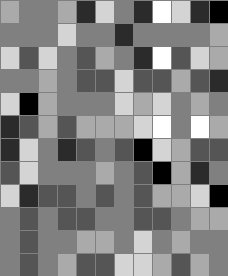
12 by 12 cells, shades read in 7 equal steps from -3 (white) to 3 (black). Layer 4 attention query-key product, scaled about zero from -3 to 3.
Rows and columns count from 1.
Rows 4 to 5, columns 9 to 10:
1 -1 | -2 0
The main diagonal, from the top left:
-1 0 -2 0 0 -1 1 1 -1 0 0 0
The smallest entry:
-3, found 4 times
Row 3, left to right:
-2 1 -2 0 1 -1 0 2 -3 1 -2 -1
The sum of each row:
0 -1 -6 3 -6 -9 6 3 3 3 -4 -3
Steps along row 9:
up down same down up down up down same down up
